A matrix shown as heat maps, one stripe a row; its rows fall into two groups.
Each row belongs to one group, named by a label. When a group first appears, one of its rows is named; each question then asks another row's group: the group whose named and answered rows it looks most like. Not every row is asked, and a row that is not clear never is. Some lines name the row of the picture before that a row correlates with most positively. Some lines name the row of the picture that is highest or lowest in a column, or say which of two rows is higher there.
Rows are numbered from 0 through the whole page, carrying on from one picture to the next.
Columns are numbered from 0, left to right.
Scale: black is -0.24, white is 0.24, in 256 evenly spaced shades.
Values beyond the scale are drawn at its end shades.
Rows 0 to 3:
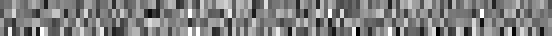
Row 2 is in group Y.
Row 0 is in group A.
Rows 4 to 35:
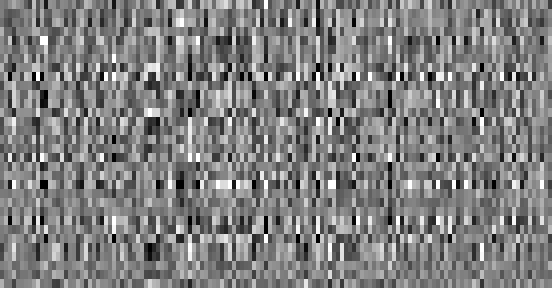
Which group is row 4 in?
A
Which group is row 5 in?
Y
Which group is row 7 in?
Y
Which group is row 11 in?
Y
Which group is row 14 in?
A
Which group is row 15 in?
A
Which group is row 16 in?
Y
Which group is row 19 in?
A
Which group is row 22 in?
A
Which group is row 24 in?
A
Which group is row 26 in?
Y
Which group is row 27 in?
A
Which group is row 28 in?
A
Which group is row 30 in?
A
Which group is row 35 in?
Y
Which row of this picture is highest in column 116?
24
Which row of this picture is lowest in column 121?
24
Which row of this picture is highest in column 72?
6
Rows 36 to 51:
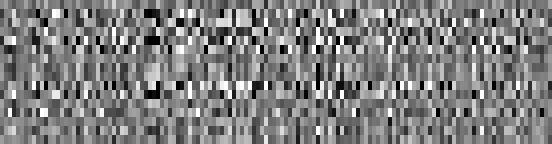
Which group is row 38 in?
A
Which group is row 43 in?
Y
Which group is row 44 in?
Y
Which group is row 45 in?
A
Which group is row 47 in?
Y
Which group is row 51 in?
A
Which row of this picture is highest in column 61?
40
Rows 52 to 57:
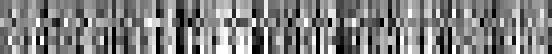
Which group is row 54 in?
Y
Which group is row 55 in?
A
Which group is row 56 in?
A
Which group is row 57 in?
A
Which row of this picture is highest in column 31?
54
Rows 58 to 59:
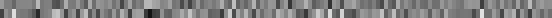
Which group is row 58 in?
Y
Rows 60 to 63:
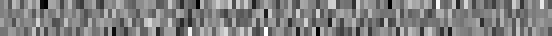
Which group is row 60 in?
A
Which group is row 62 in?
Y
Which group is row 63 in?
A
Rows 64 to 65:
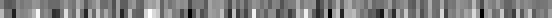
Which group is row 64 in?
Y
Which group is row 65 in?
Y
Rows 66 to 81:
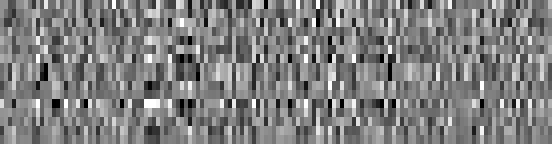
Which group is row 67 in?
Y
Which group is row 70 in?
Y
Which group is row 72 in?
Y
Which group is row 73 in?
A
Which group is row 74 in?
A
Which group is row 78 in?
Y
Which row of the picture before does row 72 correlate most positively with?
65
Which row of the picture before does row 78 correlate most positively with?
65
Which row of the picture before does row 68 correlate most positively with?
64
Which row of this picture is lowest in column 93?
77
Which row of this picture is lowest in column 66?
66
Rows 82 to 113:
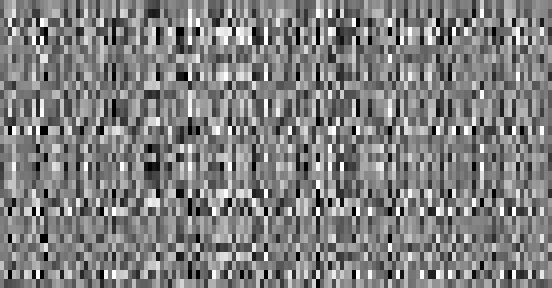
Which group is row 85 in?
A
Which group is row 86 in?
A
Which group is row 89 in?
A
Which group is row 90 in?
A
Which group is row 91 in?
Y
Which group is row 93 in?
A
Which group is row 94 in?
A
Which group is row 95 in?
Y
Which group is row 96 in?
A
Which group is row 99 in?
A
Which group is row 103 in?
A
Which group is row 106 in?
A
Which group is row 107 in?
A
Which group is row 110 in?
A
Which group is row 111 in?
Y
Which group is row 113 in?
Y
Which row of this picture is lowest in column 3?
104
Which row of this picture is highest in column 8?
86
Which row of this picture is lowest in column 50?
109
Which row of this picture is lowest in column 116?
84
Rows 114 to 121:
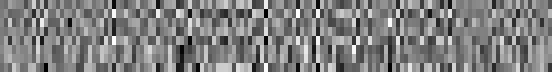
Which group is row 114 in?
A
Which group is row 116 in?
A
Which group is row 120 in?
Y
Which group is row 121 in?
A
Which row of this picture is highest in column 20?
116
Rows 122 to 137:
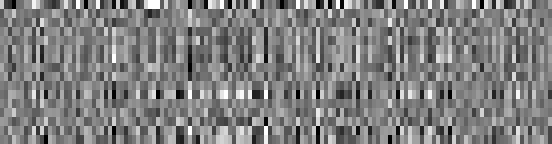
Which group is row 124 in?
A
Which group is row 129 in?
Y
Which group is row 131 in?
A
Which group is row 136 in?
A
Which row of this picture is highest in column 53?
122
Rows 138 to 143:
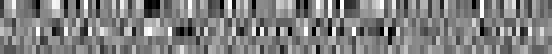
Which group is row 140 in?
Y
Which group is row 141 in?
Y
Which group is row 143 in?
Y
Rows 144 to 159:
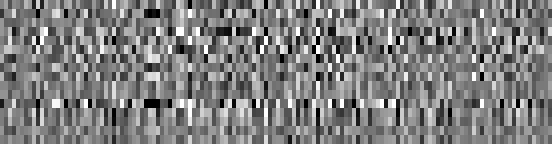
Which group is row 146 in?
Y
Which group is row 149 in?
Y
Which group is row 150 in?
Y
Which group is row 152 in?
Y
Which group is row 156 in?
A
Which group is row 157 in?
A
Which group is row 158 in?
Y
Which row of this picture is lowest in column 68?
155
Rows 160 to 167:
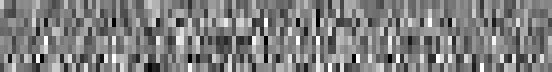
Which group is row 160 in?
Y
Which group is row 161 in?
Y
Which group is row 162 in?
A
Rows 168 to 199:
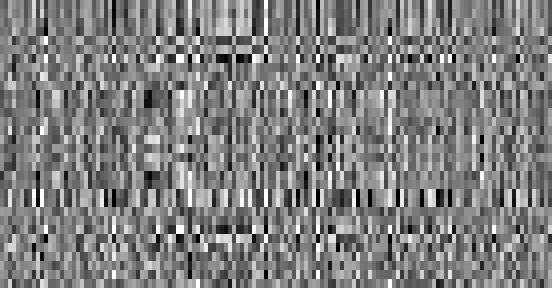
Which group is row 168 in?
A
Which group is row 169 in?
A
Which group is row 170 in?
A
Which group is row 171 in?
A
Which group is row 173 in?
A
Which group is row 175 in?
Y
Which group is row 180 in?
Y
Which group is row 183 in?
Y
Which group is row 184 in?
Y
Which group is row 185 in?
Y
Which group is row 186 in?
Y
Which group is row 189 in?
A
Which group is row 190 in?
A
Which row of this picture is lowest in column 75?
174
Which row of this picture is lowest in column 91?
174
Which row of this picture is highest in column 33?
184
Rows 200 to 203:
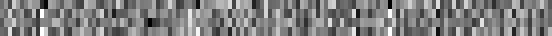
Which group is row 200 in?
A
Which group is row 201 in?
A
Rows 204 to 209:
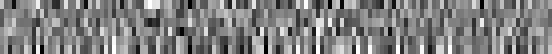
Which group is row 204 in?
Y
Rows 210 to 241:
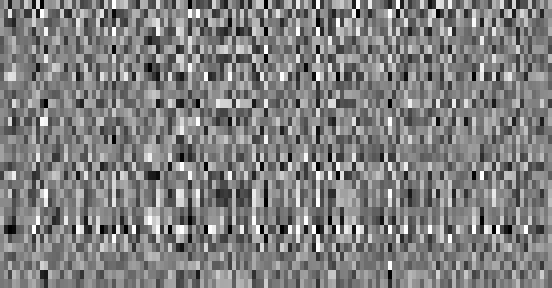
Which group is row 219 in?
A
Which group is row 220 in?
Y
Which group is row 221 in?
A
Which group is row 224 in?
Y
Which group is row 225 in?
A
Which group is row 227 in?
Y
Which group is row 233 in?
Y
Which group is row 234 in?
Y
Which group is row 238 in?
Y
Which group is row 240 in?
A
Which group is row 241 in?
A
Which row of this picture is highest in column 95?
217
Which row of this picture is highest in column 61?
229
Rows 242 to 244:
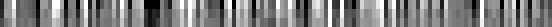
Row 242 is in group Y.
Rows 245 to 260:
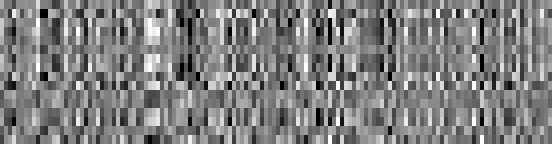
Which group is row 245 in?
Y
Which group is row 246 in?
A
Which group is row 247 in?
Y
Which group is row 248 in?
Y
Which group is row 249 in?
Y
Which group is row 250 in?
A
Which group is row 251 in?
Y
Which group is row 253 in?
A
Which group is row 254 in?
Y
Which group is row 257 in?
Y
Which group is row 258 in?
Y
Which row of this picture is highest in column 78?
254
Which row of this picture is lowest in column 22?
256
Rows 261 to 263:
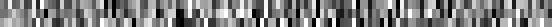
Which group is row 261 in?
A
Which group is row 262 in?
A
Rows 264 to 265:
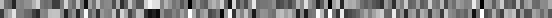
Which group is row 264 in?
Y
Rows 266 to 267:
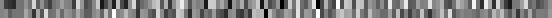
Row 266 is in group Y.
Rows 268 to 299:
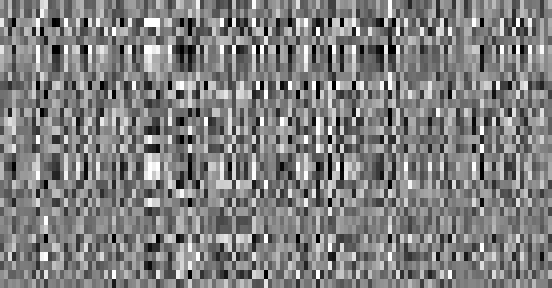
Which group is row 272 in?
A
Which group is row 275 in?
Y
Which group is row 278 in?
A
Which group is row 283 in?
Y
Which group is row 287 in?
Y
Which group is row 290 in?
Y
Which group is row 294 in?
A
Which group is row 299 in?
A
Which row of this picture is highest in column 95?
277
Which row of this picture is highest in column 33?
277
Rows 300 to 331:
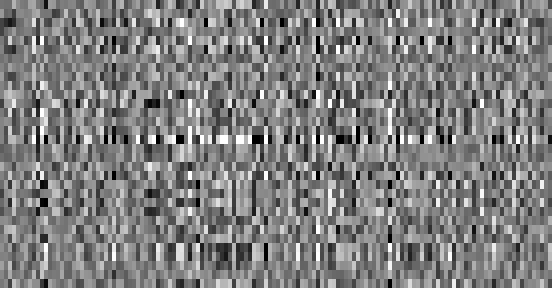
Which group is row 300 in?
A
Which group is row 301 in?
Y
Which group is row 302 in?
Y
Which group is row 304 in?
A
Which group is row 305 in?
Y
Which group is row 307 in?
A
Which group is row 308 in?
Y
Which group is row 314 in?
A
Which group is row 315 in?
A
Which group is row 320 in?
A
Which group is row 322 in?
A
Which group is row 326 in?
A
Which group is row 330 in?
A
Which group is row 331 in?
A
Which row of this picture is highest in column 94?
323
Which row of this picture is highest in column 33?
302
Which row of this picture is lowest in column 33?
310
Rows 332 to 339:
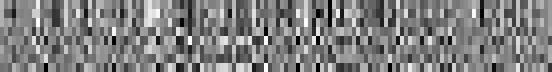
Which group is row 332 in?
Y
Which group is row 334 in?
Y
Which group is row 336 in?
A
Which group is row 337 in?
Y
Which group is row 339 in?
A
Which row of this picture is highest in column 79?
335
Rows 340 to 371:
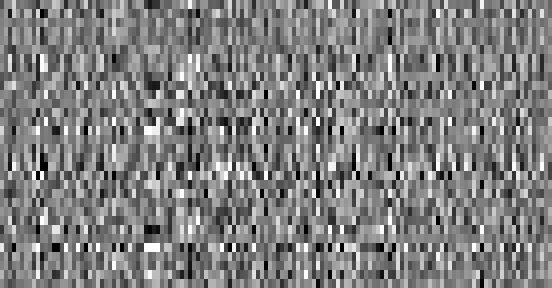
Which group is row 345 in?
Y
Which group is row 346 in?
A
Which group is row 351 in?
Y
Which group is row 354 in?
Y
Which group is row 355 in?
Y
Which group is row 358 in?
A
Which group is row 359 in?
A
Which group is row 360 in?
Y
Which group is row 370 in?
Y
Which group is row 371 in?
Y
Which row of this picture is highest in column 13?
365
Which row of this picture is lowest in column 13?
367
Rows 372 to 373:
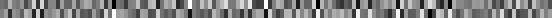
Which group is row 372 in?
A
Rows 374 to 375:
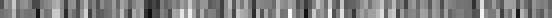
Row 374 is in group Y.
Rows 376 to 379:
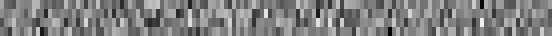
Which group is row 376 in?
Y
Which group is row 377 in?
A
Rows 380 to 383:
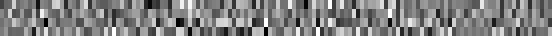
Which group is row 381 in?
A
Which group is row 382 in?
A
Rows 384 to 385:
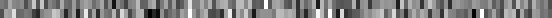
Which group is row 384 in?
A
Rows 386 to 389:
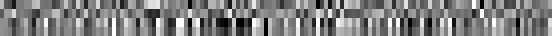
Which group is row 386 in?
Y
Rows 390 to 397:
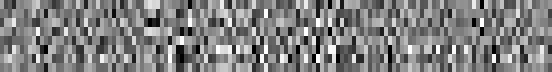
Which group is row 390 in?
Y
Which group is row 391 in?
A
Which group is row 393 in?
Y
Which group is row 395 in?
A
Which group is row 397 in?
A
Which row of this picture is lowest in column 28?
391
